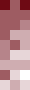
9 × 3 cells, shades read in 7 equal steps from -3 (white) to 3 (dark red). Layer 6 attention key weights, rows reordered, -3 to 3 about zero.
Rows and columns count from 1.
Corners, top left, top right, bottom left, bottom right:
3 3 -2 -2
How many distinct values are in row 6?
2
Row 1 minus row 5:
3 0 4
